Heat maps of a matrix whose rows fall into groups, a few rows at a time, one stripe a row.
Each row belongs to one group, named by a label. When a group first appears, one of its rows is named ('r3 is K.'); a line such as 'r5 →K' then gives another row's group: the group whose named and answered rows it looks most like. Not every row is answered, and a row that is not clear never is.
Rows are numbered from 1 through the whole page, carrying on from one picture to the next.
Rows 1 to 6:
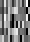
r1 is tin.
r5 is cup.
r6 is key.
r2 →cup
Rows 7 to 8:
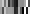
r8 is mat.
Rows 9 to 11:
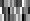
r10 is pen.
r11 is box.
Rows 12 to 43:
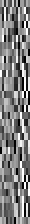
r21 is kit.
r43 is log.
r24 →mat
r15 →mat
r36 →kit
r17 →box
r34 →key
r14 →tin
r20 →box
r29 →kit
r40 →kit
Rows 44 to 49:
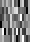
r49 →kit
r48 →box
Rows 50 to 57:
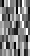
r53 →kit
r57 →kit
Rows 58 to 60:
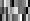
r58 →tin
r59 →cup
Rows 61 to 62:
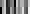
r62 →log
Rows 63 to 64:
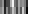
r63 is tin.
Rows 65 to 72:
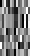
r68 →mat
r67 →mat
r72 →log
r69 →log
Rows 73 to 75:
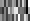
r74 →cup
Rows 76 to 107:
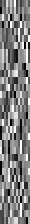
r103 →box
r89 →log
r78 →key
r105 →pen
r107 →cup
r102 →kit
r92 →cup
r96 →pen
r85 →box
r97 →pen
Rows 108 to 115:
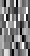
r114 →kit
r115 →tin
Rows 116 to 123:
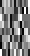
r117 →mat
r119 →key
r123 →pen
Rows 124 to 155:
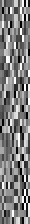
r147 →kit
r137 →log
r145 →kit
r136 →mat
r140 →cup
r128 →pen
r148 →key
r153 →mat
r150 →key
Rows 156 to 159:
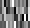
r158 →mat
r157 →log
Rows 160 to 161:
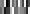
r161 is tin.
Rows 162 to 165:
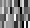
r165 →mat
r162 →kit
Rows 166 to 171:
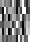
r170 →pen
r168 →pen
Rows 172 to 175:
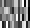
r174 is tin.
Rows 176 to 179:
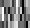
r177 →box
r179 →cup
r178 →key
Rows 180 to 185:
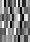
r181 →key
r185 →kit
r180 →box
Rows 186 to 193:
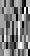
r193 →tin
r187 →mat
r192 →log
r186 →box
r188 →kit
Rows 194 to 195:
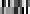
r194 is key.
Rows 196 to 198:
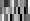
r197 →kit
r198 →key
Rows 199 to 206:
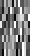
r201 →log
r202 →pen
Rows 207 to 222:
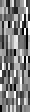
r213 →cup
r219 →log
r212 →cup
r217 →pen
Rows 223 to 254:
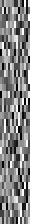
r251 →cup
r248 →key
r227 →kit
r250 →kit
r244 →log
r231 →tin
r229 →box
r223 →mat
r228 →cup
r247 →tin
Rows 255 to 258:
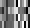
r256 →cup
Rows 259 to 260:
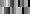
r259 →tin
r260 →box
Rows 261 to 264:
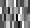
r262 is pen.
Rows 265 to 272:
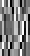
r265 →key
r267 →pen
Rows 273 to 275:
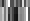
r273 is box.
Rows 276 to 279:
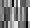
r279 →cup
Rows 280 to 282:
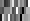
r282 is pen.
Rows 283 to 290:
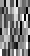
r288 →tin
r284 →cup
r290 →pen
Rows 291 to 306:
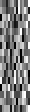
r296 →box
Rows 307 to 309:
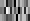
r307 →log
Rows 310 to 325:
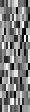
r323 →log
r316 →key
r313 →kit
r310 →cup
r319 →tin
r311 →kit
